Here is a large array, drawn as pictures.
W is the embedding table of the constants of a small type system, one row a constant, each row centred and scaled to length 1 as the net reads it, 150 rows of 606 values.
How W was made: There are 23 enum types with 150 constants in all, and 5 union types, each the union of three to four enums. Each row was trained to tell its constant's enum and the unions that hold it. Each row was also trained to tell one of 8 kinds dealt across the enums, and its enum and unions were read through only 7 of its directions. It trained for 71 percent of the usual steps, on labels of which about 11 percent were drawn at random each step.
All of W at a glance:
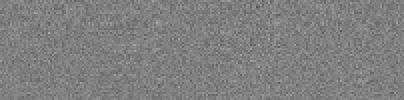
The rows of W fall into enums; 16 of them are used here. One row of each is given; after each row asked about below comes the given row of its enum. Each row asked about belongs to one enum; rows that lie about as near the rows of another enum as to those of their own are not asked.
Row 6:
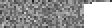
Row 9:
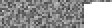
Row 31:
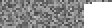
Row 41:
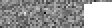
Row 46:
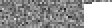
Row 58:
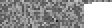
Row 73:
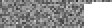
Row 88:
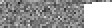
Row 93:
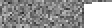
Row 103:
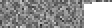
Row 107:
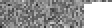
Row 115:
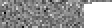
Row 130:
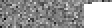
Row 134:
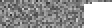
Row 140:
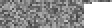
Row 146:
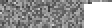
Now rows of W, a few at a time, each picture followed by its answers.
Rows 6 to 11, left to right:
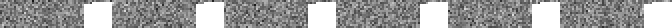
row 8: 93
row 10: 46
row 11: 6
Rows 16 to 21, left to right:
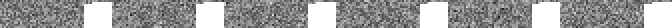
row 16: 134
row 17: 140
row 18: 140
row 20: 107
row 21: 88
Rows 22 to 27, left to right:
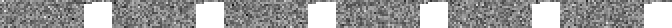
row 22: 88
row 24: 134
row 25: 88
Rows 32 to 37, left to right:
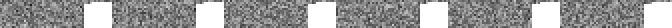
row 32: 103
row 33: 73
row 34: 73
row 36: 9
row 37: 9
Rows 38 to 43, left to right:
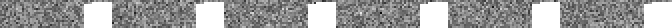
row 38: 58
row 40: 93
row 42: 146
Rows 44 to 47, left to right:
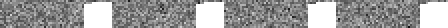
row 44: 41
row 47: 58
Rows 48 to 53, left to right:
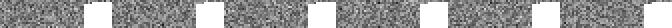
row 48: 93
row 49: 103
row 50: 103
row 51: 107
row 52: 9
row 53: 73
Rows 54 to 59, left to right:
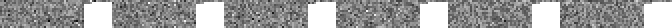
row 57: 140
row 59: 73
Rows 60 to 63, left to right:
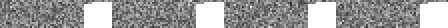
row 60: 58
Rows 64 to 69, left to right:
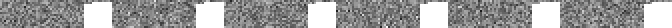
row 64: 88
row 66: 140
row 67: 107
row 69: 9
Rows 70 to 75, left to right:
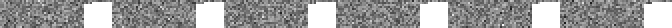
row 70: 93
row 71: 88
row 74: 146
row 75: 140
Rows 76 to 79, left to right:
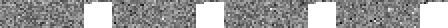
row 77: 93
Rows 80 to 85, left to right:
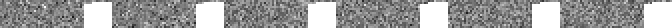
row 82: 107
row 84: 88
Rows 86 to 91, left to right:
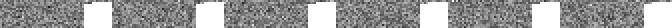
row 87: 58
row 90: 46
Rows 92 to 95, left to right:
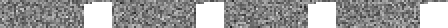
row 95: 134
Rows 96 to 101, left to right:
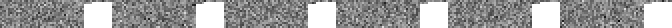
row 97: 58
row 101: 107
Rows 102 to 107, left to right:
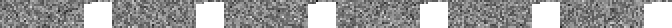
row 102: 31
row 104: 58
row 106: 31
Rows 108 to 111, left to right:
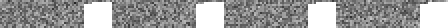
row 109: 41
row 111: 134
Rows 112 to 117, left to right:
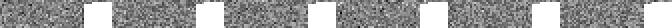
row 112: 93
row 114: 103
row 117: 41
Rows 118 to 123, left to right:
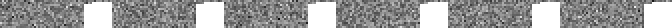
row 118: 58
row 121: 9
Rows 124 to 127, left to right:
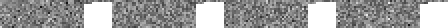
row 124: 93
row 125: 9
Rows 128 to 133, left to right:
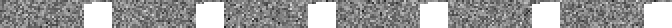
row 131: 107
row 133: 41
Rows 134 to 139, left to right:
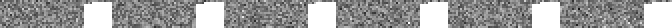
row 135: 9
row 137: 31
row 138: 46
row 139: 134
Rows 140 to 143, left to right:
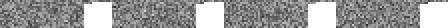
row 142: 73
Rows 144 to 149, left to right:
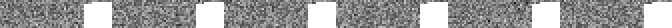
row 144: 134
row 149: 31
